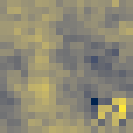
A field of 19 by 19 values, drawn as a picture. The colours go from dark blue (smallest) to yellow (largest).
Grain: blotchy. Histogram: heavy tails on both sides. Roughest part: bottom right. Odd patch: rougher, in the bottom right.
